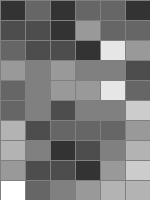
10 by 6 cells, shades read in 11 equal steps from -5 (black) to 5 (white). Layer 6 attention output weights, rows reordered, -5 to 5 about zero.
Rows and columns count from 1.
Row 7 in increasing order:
-2 -1 -1 -1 1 2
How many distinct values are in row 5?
4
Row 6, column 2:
0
